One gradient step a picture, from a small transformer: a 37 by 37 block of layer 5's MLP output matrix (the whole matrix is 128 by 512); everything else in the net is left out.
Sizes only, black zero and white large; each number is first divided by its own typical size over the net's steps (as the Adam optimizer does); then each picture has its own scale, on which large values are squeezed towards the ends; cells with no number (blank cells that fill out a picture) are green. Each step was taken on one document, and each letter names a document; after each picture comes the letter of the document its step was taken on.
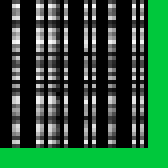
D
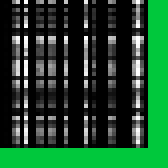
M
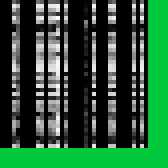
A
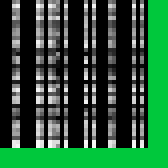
D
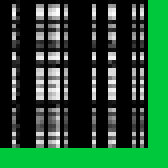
A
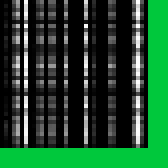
M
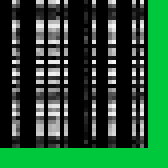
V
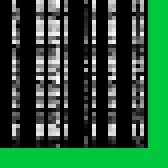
A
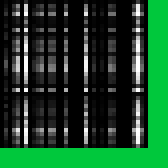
M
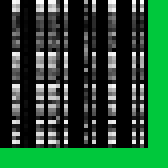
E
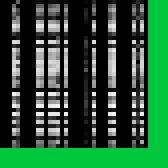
V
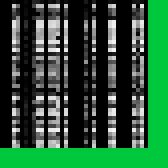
V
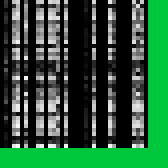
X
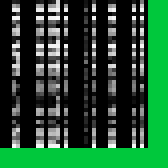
V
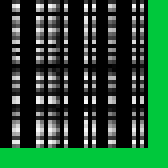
D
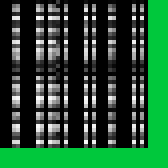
D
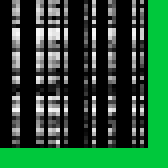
X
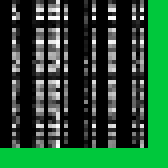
A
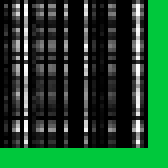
M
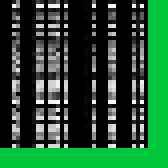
V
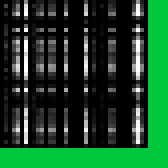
M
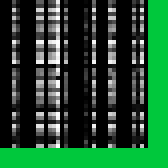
A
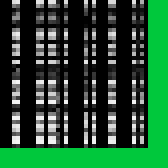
E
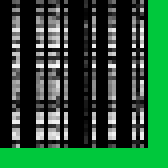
V
